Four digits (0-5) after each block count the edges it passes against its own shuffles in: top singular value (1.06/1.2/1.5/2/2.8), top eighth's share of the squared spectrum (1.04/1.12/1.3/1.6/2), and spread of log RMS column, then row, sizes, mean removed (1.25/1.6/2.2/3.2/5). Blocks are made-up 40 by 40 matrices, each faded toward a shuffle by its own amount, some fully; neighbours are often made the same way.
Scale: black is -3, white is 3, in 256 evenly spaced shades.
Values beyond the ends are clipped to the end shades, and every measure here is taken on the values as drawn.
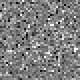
0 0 0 0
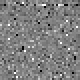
2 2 0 0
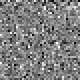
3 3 1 1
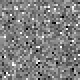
0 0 0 0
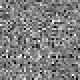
3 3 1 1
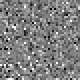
2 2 1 1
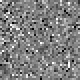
1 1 1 0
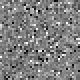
2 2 0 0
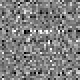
4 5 2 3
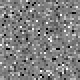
0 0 0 0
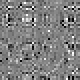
4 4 3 3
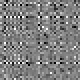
4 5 3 3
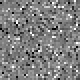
2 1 0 0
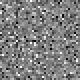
2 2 1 0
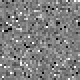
1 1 0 0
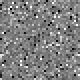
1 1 0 0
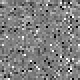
3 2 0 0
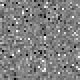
2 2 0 0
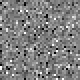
3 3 1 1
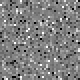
0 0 0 0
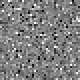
1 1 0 0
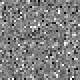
0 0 0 0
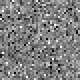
0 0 0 0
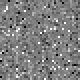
1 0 0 0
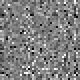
3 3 2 2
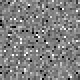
1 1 0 0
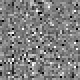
3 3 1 0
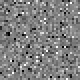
2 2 0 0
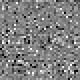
3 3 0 2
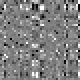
4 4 3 2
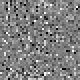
2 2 0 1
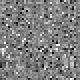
3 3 2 1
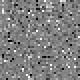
2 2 0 0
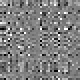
4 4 3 3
